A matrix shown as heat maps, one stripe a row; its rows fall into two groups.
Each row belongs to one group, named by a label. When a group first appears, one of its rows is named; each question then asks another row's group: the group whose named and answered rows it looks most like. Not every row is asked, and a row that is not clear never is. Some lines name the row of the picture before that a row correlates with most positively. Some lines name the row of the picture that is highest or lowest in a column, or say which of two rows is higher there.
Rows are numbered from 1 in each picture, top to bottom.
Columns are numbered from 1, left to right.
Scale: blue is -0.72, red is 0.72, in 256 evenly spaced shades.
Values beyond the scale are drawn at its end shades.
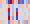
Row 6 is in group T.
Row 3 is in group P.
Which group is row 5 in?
P
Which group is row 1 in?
T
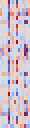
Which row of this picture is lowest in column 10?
13
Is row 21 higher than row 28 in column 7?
Yes
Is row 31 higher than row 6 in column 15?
No
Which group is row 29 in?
T
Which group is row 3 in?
T
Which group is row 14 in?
T
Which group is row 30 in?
P
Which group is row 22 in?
T
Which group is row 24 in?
P
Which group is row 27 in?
T
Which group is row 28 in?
T
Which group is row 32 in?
T
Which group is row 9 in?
P
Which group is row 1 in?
P
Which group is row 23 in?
P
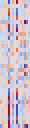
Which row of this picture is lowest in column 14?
6
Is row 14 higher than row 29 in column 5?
No
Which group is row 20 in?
T
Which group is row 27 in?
P
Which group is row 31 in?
P
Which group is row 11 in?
T
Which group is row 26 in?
T
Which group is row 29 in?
P
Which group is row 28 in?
P
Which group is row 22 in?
T
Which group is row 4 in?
P
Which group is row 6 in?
T
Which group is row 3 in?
P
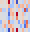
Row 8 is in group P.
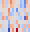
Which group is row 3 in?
P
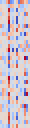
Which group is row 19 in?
T
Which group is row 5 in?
P
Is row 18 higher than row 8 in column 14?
No
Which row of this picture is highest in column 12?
1
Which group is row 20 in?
P
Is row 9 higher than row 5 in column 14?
Yes
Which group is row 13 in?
P
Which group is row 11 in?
T
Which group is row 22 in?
P
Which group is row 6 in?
P
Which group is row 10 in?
P
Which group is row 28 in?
T
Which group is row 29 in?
P
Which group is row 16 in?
P
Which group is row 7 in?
T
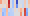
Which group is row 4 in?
T
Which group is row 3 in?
T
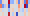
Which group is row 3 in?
T
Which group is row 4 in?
P
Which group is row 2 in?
T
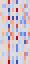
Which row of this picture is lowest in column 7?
5
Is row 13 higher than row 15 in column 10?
No
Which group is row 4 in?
T
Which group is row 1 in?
P
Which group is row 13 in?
P
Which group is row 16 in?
P
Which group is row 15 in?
P
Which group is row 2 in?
T
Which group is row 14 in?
T
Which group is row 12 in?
P
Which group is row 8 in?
P
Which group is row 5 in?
P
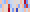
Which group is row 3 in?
P
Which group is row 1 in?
T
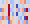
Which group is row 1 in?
T
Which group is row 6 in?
T
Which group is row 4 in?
P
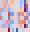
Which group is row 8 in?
P
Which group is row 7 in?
T
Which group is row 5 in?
T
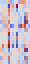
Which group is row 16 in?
T
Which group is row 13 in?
T
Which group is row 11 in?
P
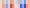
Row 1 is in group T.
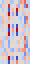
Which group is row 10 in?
T
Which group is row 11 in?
T
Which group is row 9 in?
P
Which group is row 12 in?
T
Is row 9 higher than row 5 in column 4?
Yes
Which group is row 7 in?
P
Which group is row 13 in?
T
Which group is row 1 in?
T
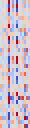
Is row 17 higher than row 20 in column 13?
Yes
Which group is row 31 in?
T
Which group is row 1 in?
P
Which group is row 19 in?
T
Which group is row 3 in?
P
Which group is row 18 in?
P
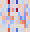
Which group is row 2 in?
T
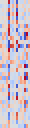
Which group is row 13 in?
P
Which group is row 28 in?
T
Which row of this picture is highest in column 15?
12
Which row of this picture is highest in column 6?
12
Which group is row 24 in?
P
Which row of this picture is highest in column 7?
12
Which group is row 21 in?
T
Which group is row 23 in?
T
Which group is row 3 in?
P
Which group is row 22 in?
P
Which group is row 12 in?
T
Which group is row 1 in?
P
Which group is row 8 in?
P
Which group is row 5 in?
P
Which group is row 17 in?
T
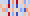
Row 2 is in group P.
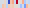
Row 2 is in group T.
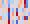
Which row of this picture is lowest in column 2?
1
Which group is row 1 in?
T
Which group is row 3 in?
P
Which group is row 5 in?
T
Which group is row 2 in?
T
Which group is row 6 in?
P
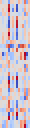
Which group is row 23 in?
T
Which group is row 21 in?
P
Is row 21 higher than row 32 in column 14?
Yes
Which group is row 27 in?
P
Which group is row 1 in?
T
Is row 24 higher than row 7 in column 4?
Yes
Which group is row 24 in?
T
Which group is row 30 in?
P
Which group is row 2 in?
P
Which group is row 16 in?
P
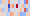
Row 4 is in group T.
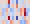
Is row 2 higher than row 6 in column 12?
Yes
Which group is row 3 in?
T
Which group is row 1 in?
P
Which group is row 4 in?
T
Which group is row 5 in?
P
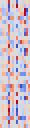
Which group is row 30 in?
T
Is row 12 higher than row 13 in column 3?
No
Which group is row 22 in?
T
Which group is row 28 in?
P
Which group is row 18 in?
P
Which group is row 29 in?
P
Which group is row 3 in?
T
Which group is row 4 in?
T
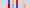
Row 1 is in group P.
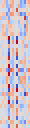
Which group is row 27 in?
T
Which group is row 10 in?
P
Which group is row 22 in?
P
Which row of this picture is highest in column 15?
18
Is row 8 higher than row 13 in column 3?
Yes
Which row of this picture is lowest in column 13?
24
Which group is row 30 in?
P
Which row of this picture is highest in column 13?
5
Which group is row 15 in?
P
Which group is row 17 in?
P
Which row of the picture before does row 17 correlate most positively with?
2
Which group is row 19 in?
P
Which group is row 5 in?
T
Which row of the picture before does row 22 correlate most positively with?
2
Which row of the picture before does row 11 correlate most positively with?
1
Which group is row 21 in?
T
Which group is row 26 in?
P
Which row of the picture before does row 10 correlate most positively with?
2
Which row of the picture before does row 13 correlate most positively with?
1
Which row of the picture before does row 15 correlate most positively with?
2
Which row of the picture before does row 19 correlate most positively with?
2
